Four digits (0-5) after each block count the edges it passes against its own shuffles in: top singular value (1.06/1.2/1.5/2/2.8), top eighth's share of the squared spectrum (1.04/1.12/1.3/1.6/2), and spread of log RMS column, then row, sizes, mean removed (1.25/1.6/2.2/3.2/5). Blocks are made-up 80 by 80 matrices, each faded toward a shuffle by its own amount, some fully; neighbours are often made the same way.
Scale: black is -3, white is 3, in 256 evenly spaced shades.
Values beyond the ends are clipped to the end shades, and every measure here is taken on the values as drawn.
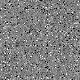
3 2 1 1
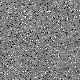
2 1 0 0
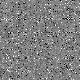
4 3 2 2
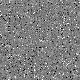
2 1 0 0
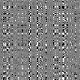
5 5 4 3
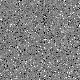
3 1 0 0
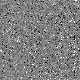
3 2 1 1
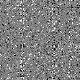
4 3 2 1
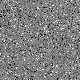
1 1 0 0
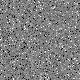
0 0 0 0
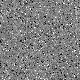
0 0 0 0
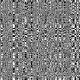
5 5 4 3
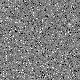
2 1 0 0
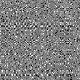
4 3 2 2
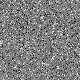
2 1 0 0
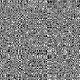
5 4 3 3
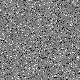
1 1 0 0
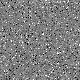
0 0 0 0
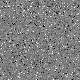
1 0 0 0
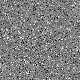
1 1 0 0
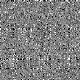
4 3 1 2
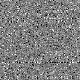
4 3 1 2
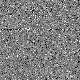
2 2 0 1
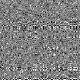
4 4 2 3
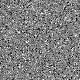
0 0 0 0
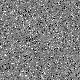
0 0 0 0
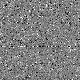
3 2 0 1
